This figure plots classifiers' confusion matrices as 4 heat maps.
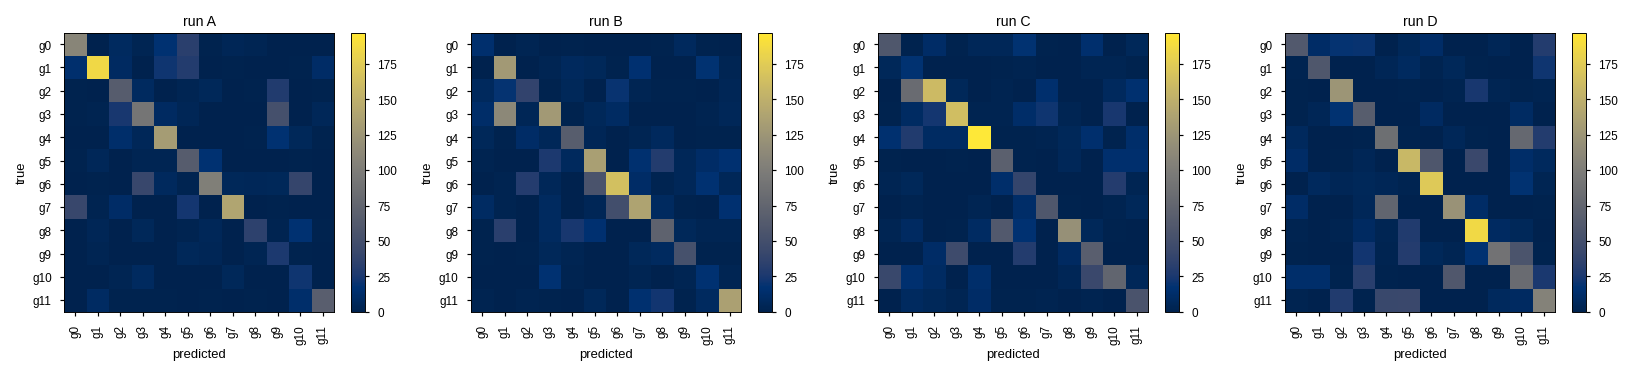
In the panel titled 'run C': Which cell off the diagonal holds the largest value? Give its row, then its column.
g2, g1
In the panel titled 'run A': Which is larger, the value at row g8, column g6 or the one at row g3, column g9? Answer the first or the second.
the second
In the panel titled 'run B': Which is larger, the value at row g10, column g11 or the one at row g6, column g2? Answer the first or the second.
the second
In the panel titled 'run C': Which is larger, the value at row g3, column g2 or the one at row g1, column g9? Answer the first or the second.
the first
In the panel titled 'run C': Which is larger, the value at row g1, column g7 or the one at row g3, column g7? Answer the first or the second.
the second
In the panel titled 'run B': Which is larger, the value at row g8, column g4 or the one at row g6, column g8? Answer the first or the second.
the first
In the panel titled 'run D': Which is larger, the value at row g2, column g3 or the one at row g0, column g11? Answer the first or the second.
the second
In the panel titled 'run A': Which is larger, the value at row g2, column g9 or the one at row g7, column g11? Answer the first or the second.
the first
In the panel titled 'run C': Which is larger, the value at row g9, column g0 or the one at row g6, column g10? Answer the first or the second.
the second
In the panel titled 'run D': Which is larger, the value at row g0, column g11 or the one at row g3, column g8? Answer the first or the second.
the first
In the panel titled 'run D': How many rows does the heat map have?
12
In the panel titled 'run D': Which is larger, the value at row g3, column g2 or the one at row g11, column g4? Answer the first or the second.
the second
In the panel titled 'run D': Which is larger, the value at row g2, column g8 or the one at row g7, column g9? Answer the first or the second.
the first
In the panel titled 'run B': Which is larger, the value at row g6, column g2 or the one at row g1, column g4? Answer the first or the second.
the first
